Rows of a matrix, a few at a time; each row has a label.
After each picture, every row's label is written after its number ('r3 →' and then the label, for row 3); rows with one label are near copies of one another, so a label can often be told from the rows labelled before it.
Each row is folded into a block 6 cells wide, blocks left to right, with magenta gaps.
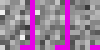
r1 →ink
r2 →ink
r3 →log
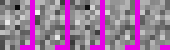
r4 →log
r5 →ink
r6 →log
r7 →ink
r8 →ink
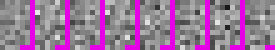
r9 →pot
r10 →ink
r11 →pot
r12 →ink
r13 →log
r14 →pot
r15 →log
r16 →pot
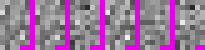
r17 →ink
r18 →ink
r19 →log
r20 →ink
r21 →pot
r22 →log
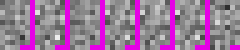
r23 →pot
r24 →ink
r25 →pot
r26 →ink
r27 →ink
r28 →ink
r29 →log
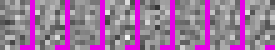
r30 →pot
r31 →ink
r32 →pot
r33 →ink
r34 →log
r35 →pot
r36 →ink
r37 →ink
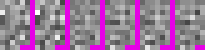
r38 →ink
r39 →ink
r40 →pot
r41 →pot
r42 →pot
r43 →pot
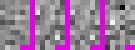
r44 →pot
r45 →ink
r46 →ink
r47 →log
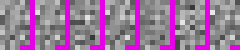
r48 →ink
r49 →ink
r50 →pot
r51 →ink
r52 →pot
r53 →log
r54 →ink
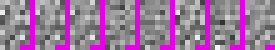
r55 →ink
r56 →ink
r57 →ink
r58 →log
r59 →pot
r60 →ink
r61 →pot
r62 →ink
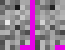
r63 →log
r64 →log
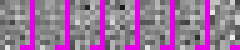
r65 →pot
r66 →pot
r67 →log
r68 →log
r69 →pot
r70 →pot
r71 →ink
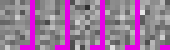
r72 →pot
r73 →pot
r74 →log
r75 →pot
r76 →ink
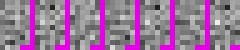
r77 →pot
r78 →log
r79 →ink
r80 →pot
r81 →log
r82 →pot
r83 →log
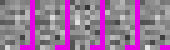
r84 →pot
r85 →pot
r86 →log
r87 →pot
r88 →pot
